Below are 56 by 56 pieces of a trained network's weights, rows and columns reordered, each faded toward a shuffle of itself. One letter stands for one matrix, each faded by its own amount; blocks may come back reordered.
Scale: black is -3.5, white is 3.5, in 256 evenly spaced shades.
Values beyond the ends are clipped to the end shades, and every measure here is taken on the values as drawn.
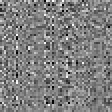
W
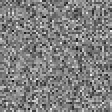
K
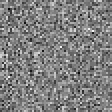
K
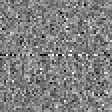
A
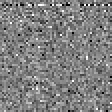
A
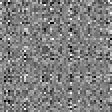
W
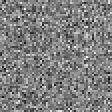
K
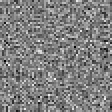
K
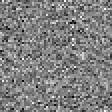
A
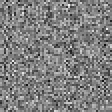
K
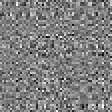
W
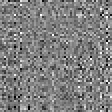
W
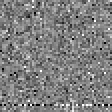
A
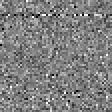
A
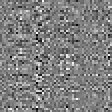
W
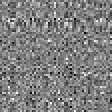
W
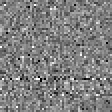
A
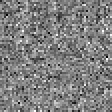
A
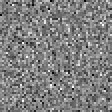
A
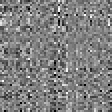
W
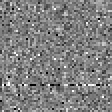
A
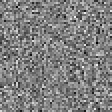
K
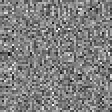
K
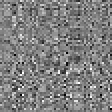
W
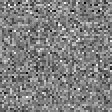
A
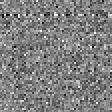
A
